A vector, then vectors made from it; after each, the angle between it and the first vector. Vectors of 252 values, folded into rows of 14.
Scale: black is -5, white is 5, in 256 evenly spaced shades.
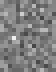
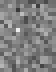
partly aligned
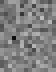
nearly opposite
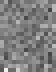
orthogonal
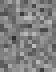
nearly opposite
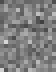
partly opposed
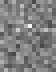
partly aligned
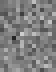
nearly opposite
